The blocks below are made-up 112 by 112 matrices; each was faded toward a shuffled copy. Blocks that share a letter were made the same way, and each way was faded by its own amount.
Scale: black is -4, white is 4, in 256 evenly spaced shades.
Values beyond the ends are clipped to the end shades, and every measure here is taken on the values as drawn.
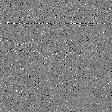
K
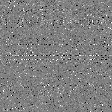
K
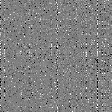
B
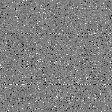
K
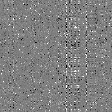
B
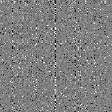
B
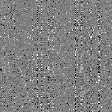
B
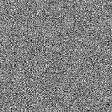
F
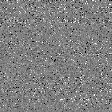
K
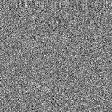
F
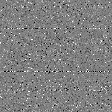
K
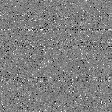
K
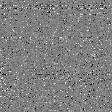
K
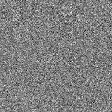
F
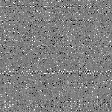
K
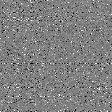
K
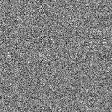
F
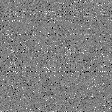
K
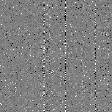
B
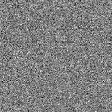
F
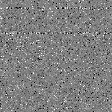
K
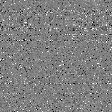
K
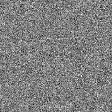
F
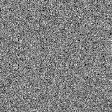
F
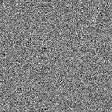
F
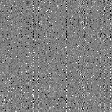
B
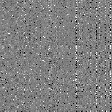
B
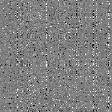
B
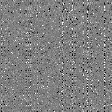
B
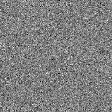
F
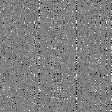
B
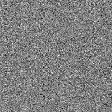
F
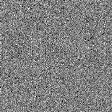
F
